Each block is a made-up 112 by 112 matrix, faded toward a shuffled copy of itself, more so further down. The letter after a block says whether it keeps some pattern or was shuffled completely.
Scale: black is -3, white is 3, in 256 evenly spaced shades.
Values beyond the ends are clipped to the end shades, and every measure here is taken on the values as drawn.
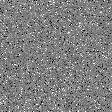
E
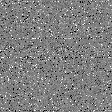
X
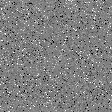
E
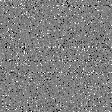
X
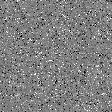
X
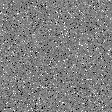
E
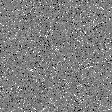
E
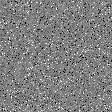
E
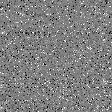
X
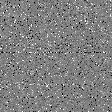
X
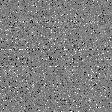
X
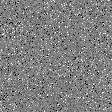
E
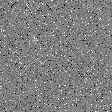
E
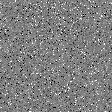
E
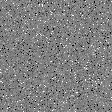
E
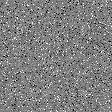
E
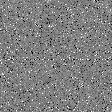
X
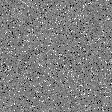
E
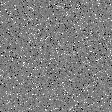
E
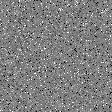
E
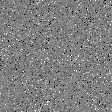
E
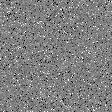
E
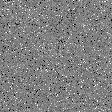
E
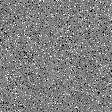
E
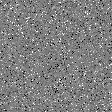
E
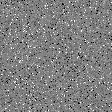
E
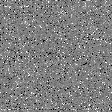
X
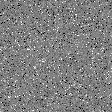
E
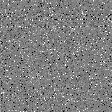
X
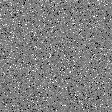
E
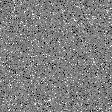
X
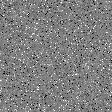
E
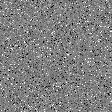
E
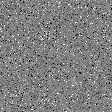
E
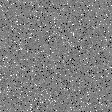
E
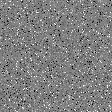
E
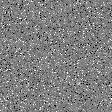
E
